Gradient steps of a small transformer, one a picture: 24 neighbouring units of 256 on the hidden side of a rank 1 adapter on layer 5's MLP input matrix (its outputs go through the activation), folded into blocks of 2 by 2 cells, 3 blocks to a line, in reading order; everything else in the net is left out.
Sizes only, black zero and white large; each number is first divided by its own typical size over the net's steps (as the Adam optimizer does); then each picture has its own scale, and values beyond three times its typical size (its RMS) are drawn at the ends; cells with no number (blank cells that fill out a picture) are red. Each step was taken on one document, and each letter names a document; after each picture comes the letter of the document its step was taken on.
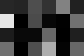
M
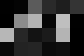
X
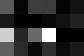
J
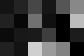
M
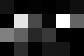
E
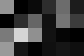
E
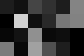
X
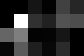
X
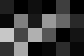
J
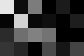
J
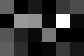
E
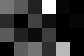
J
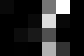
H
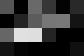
E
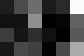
M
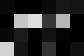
E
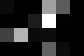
H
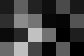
M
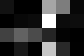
H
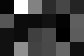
M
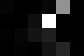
H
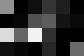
E
